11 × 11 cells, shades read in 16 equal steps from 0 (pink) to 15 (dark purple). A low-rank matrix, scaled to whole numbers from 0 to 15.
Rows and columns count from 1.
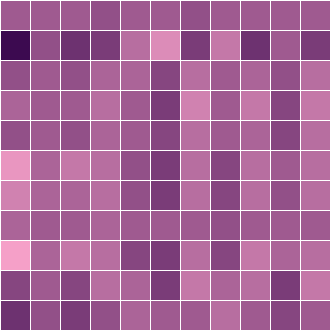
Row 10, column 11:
4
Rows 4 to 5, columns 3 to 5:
7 5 7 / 8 6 7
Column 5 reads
7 5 6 7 7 8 8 7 9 6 6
